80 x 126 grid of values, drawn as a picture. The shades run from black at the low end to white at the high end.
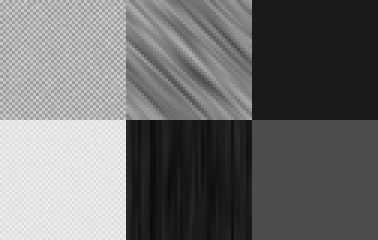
It is made of 2 by 3 panels. Panel 1,1: high, checkered. Panel 1,2: middling, slanting down to the right. Panel 1,3: very low, flat. Panel 2,1: very high, checkered, faint in contrast. Panel 2,2: very low, streaked downward, faint in contrast. Panel 2,3: low, flat.
